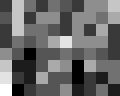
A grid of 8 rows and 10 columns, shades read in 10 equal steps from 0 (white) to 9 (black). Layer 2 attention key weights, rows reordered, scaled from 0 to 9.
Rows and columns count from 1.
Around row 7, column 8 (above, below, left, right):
3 7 9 8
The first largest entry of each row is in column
1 3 1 1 3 7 7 2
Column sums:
34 41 55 42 39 40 51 41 40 44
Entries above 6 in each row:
3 2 4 2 2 3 5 5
